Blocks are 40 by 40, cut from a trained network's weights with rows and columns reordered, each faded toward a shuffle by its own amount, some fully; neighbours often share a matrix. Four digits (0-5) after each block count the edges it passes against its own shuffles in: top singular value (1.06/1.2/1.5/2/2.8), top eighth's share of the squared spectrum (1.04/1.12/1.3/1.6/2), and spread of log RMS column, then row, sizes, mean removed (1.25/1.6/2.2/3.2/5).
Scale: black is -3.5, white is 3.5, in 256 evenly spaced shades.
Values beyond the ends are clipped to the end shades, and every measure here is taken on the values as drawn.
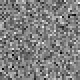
0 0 0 0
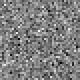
0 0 0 0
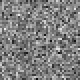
1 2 0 1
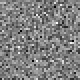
1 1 0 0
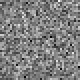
0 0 0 0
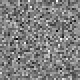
0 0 0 0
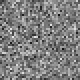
0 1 0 0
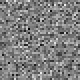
2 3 0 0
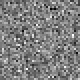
0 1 0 0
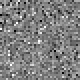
1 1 0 0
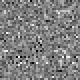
2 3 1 2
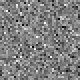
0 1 0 0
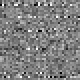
2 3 0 3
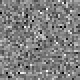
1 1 0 0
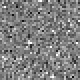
0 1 0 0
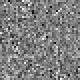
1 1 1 0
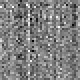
3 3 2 2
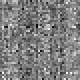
3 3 0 2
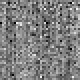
3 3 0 2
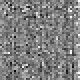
3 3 1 2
